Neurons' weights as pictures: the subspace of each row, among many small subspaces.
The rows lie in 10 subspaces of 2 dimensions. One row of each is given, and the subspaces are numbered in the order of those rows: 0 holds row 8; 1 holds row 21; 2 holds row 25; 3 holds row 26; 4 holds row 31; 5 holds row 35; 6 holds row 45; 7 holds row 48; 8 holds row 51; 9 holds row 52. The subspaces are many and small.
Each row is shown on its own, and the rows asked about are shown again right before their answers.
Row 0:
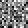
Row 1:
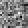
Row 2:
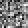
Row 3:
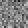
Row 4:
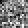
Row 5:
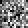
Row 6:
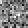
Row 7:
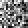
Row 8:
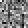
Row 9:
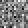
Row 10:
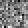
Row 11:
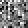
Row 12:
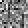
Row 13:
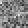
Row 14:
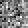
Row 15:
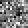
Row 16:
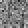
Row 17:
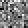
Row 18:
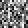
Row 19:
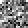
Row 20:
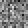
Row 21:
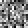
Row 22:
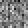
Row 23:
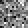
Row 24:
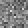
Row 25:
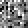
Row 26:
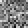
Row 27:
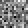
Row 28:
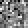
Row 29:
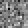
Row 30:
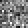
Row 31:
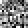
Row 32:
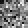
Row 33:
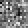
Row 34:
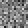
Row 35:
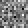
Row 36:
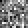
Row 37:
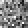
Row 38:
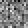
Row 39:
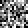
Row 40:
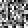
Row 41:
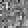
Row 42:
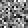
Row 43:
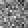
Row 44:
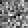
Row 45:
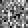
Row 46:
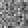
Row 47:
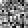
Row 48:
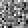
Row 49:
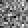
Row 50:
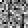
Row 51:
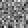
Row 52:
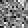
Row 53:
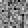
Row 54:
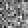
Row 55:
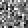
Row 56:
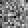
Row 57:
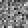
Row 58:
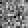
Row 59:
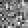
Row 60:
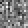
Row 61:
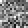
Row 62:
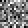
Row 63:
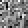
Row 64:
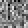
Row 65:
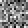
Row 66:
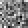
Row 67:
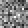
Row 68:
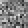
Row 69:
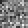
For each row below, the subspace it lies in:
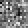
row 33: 1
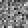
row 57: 8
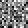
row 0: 8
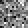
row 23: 9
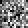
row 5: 6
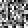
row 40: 1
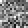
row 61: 3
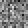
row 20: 2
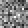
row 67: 5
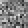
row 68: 4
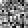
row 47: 4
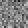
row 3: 8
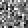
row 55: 6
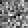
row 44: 6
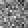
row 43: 9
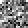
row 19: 3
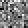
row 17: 3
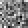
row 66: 7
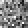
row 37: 9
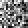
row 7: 9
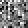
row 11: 2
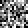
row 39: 1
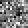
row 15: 1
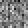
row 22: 2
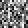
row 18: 6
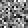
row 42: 9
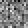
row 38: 2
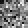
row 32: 9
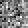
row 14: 6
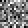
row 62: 3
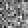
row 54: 7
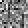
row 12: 0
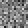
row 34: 8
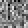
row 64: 1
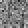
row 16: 0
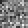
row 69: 4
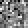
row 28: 3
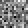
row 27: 5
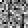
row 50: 0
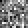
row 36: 4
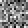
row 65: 3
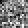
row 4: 4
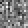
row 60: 1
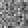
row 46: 7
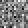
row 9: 5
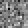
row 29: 6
